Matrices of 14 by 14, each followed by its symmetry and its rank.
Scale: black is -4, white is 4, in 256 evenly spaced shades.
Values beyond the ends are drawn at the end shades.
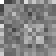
symmetric, rank three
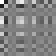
symmetric, rank one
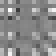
symmetric, rank two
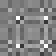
symmetric, rank two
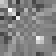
symmetric, rank three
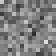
neither, full rank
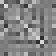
symmetric, rank three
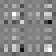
symmetric, rank two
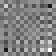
symmetric, rank two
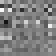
neither, rank three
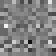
neither, rank three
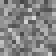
neither, full rank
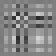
symmetric, rank one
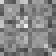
symmetric, rank three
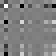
symmetric, rank one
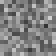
neither, full rank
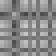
symmetric, rank one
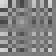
symmetric, rank one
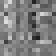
neither, rank three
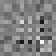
symmetric, rank two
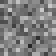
neither, full rank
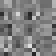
neither, rank three
